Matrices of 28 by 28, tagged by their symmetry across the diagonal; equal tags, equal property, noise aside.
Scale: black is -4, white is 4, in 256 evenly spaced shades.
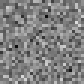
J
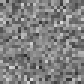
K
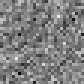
J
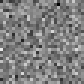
K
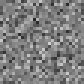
J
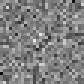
J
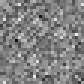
J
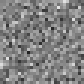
J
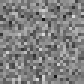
K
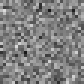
K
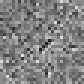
J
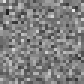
K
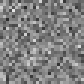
K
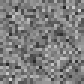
J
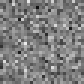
K
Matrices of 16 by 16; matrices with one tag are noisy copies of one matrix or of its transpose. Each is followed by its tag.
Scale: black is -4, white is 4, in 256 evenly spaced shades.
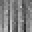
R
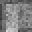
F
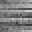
R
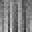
R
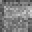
F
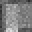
F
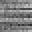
R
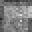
F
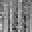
R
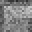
F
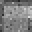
F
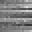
R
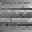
R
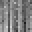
R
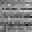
R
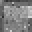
F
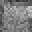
F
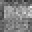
F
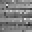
R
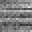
R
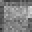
F
